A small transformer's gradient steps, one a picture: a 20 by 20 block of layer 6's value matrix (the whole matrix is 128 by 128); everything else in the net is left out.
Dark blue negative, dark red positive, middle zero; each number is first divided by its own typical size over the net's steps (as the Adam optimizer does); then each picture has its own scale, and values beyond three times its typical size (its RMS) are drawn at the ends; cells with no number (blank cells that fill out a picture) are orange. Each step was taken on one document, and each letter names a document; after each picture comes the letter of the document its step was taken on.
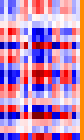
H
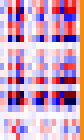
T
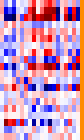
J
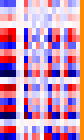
H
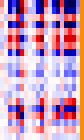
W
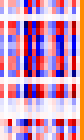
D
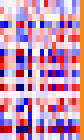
D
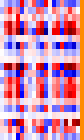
T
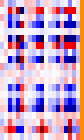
W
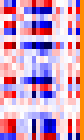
J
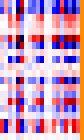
W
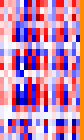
D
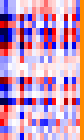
J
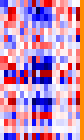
J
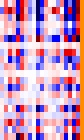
W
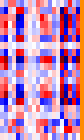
D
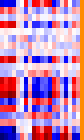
H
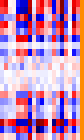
D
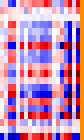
H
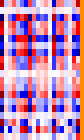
D
